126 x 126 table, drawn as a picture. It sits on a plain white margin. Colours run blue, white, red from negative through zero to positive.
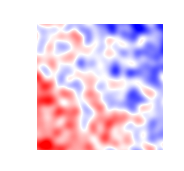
Average level on the scale: 50%. Ninth with the highest average: bottom left. Slope: up to the bottom left. Ninth with the lowest average: top right. Histogram: bell-shaped. Grain: smooth.
